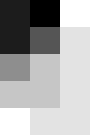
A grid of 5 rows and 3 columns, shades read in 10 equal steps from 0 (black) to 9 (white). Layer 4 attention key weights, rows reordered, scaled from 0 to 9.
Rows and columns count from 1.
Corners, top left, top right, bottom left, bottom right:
1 9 9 8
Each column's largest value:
9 8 9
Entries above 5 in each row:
1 1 2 3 3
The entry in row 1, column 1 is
1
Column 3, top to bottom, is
9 8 8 8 8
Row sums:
10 12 20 22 25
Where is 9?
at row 1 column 3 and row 5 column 1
